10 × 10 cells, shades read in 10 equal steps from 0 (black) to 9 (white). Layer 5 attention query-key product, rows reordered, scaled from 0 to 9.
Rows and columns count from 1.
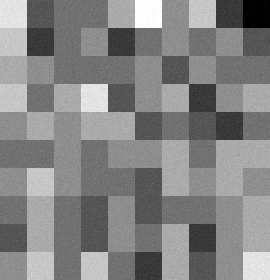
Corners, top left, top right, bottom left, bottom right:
8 0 5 8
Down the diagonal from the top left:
8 2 4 8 6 5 6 4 5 8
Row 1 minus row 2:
1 1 0 -1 4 5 0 3 -3 -3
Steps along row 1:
down up same up up down up down down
